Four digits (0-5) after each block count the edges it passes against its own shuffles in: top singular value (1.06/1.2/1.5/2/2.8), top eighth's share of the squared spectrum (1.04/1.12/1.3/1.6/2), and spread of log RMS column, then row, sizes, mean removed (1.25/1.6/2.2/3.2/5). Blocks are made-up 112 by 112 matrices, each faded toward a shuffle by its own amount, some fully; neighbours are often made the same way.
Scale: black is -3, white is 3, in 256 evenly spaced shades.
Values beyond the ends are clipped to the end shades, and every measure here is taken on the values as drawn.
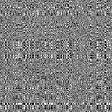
5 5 4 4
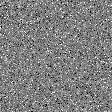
0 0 0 0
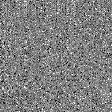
3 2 1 1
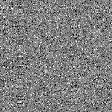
4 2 1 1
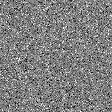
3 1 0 0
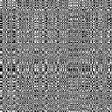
5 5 4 4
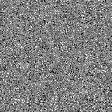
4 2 1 1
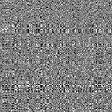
5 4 3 3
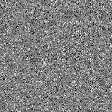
4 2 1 1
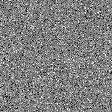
3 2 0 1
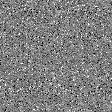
0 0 0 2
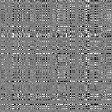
5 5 4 4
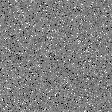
0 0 0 0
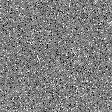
0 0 0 0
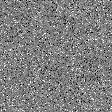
0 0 0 0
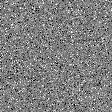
0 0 0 0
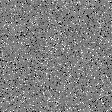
0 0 0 0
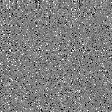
4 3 2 2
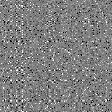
4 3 2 2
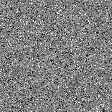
0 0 0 0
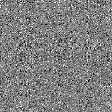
4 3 2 2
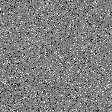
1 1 0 0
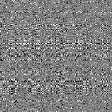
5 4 3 4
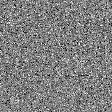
0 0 0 1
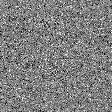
0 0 0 1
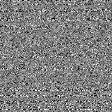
1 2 0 4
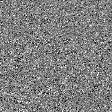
0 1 0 2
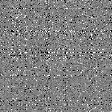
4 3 3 3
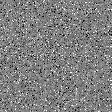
2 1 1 1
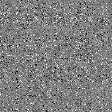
3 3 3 3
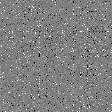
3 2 1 1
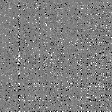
3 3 3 3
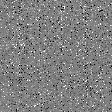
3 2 2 1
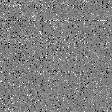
3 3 2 2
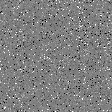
3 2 1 1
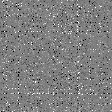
3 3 2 2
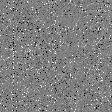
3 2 2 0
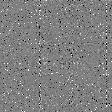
3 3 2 1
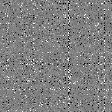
3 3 3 2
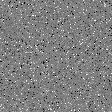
0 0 0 0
